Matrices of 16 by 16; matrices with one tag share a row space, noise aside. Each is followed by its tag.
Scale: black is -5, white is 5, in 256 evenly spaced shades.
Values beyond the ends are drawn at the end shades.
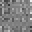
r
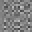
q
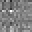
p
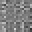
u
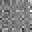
r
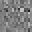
q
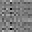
p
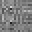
p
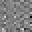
u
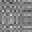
p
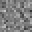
u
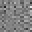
u
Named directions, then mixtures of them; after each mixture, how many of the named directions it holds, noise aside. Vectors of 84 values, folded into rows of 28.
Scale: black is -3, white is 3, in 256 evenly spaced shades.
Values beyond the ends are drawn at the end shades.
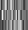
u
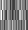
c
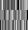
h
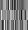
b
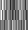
one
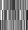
two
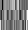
two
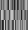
three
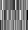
two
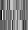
three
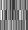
one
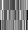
two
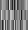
two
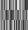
three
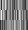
two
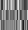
two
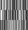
two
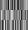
two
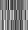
two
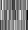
three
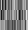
two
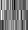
three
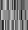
two
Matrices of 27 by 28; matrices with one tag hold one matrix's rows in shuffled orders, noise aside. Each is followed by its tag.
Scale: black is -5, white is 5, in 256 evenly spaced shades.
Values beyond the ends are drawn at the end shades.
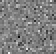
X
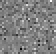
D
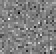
X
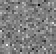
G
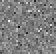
X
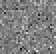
D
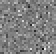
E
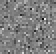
E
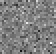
D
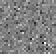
E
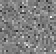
D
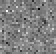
G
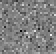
D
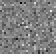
D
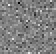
X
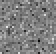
G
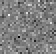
X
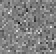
X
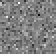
G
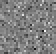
E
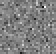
E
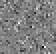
E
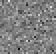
X
